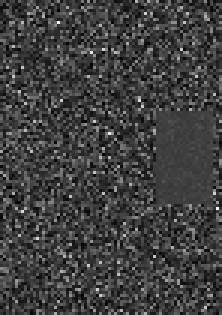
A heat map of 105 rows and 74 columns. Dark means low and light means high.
Stripes: none. Mirror symmetry: none. Odd patch: calmer, in the middle right. Grain: fine. Calmest part: middle right.
